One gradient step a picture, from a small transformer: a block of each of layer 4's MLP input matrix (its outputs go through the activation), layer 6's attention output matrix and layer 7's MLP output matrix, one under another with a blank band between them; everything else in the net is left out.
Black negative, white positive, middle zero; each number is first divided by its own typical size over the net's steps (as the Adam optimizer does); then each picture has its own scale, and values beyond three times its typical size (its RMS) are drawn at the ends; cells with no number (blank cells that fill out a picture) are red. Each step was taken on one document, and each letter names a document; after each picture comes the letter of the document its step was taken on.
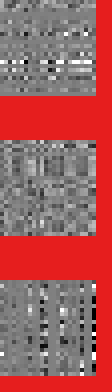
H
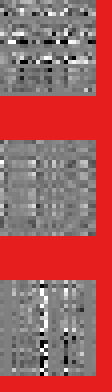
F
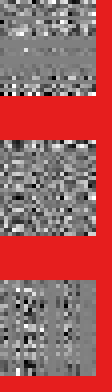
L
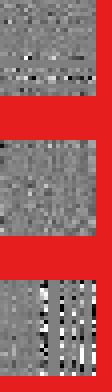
H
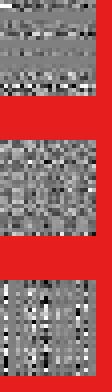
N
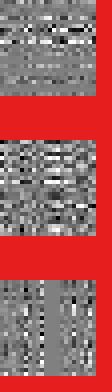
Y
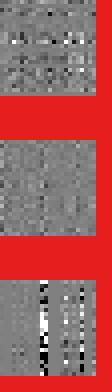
F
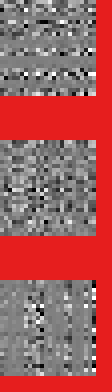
L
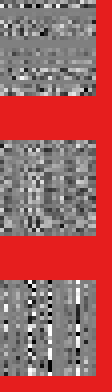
L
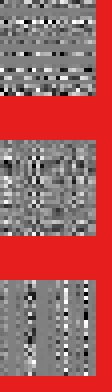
L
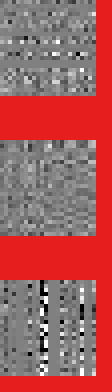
H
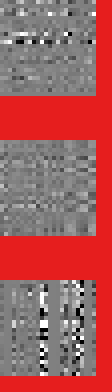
F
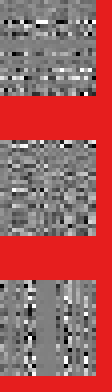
L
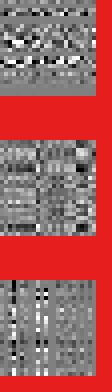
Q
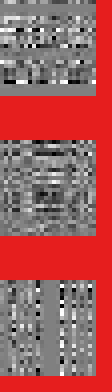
Y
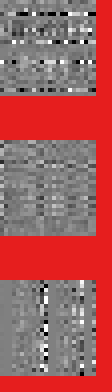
F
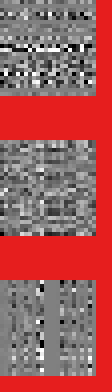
Y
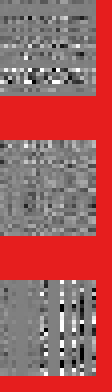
H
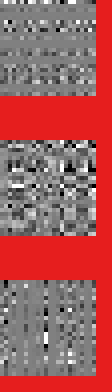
H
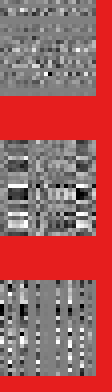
Q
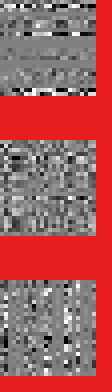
N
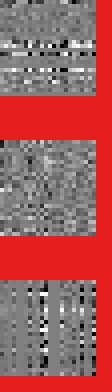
H
